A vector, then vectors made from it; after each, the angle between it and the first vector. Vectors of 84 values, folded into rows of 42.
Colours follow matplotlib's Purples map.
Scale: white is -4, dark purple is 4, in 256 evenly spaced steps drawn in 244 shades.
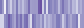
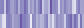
partly aligned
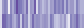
orthogonal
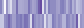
nearly parallel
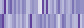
nearly opposite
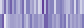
partly opposed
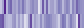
nearly opposite
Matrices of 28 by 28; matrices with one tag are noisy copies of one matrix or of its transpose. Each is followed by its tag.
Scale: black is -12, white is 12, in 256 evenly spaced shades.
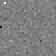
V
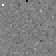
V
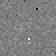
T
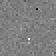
T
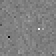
T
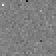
V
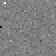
V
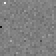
V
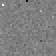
V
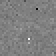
T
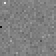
V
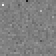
V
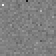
V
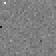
V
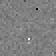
T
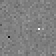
T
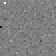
V
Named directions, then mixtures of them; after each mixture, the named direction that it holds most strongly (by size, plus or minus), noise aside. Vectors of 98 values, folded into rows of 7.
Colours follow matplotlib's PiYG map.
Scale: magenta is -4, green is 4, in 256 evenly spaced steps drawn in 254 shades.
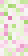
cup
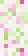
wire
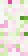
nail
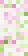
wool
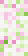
wool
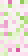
nail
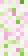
wire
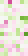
nail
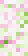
wool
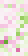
wool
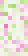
cup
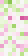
cup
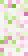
wool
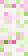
wool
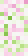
cup
